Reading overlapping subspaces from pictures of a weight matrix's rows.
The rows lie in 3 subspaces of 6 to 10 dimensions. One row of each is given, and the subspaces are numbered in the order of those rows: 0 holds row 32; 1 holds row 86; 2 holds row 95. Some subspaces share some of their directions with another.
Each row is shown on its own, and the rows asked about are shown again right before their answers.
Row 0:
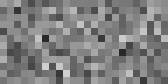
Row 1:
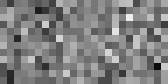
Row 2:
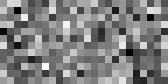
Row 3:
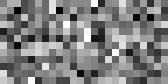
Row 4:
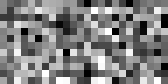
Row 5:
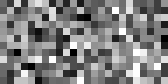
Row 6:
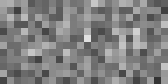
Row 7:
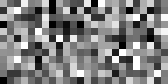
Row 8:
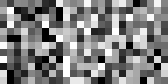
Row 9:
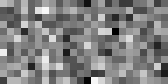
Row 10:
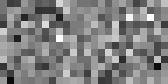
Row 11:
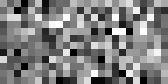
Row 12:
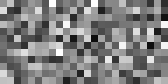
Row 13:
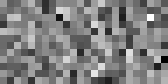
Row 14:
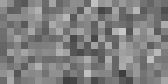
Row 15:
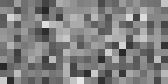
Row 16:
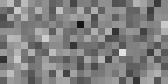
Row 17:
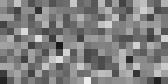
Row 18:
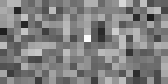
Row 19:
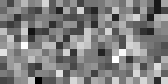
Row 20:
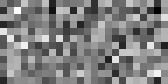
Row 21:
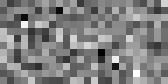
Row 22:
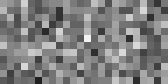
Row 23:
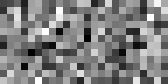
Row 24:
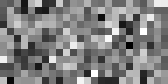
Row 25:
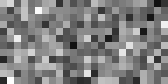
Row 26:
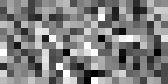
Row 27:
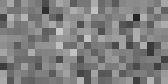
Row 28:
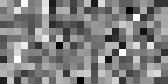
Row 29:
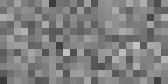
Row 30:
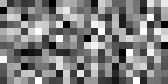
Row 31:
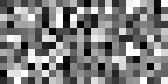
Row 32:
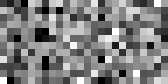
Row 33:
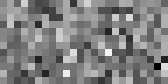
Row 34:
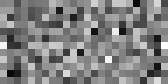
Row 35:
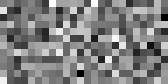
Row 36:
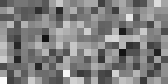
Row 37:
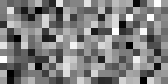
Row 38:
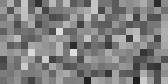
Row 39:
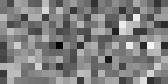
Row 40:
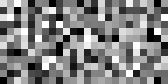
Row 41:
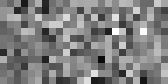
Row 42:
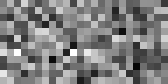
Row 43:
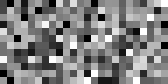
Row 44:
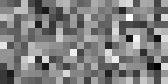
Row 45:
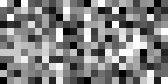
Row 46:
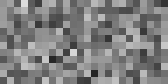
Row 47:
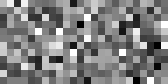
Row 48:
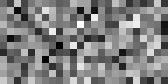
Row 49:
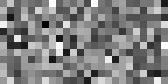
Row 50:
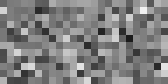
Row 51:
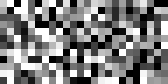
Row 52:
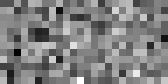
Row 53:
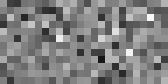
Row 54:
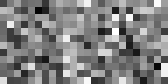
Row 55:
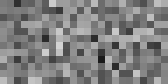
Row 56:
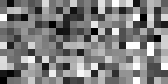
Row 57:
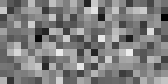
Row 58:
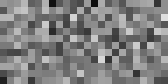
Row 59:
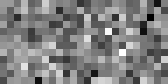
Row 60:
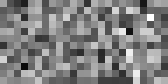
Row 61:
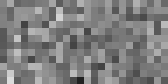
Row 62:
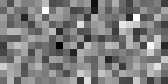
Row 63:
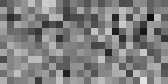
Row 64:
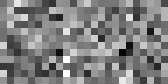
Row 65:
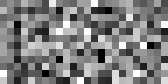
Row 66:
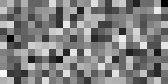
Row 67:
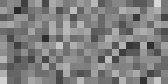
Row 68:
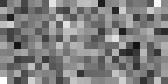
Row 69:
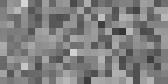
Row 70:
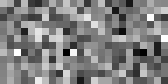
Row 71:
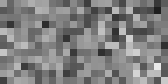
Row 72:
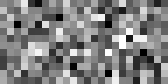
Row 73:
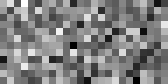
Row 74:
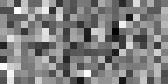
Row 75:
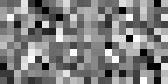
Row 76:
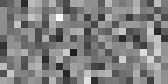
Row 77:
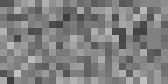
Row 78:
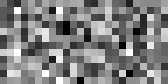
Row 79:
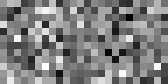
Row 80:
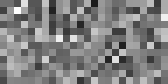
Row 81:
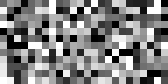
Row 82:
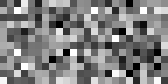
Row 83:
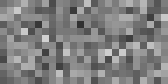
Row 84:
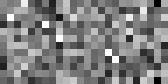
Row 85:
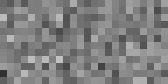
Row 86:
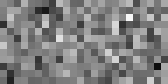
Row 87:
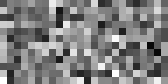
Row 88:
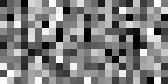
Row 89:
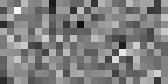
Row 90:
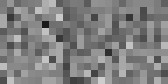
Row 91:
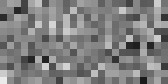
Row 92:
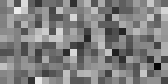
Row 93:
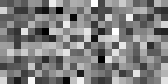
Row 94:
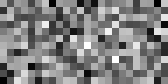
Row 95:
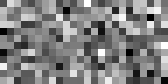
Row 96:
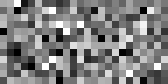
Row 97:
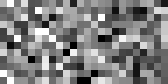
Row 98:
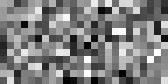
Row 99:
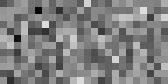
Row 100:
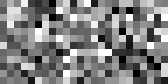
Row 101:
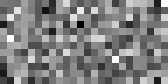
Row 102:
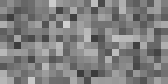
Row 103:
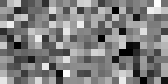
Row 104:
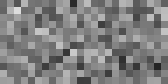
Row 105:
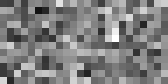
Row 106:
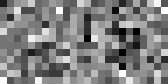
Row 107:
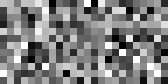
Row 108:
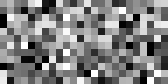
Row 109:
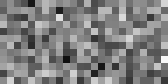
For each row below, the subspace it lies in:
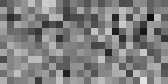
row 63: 0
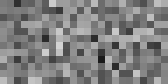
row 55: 2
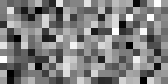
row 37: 1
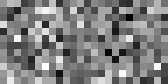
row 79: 0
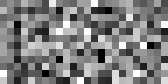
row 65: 2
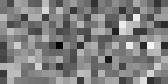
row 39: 1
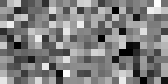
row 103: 0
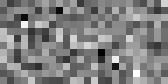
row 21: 2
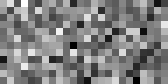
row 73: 1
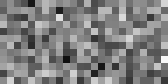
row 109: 2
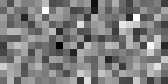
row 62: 1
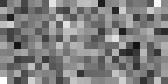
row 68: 2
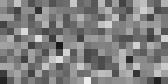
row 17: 0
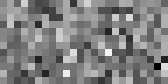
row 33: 2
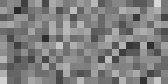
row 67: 1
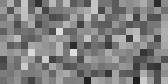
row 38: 1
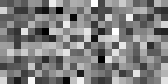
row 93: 2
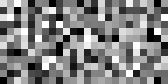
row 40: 0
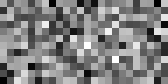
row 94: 2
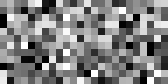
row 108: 1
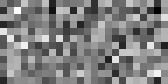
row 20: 2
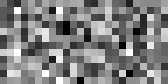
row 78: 2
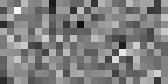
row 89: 1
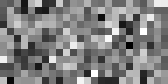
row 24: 1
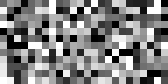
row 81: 1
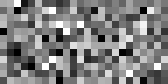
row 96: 0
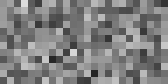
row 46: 1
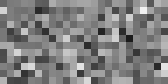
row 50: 0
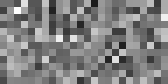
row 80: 2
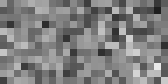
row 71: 2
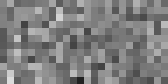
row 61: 2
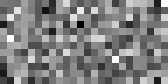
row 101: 1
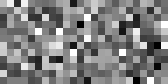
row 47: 1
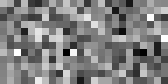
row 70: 0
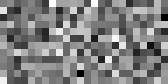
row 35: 0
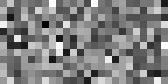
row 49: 1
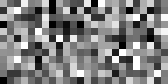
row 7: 1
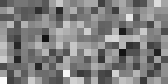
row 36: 2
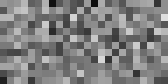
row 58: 2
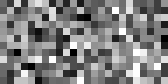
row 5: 0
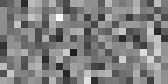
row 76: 0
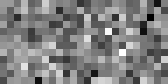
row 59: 2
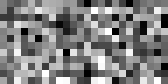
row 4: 2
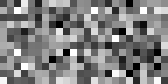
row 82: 2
